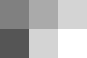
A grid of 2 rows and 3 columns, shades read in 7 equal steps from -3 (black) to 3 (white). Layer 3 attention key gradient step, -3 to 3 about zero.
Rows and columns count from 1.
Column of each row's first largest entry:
3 3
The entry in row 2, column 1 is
-1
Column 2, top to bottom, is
1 2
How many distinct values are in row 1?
3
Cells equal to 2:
2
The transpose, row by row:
0 -1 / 1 2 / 2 3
